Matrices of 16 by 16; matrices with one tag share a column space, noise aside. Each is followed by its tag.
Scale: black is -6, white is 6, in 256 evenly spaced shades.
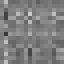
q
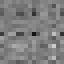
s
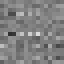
s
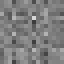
q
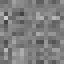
q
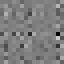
s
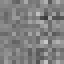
q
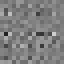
s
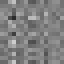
q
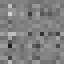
s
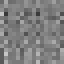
q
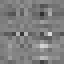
s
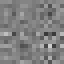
s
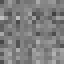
q
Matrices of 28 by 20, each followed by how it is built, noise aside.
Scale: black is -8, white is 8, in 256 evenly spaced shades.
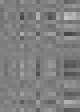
low rank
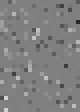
sparse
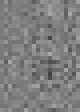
low rank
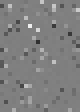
sparse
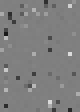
sparse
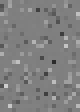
sparse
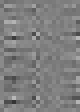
low rank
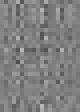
low rank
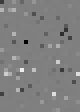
sparse
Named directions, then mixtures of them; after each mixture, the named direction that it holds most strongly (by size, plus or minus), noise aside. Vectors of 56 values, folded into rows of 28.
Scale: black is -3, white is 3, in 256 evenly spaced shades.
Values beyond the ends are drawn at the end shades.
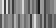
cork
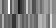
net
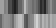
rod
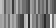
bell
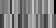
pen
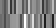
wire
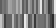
pen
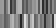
wire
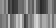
rod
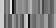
pen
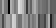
net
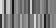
cork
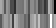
rod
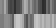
rod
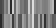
pen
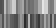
rod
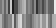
pen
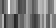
net
